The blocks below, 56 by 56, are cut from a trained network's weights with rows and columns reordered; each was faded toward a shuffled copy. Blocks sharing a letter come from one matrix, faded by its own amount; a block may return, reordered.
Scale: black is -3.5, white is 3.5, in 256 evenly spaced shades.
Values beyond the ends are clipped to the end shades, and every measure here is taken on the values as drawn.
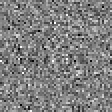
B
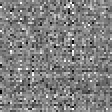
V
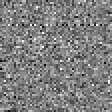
B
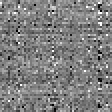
V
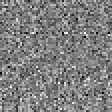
B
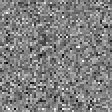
B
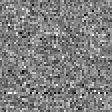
B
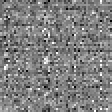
V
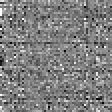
V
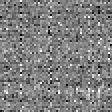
V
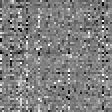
V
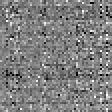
V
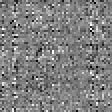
V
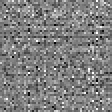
V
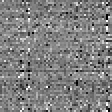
V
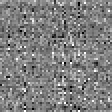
V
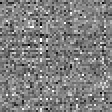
V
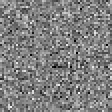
B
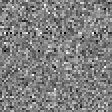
B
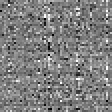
V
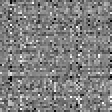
V
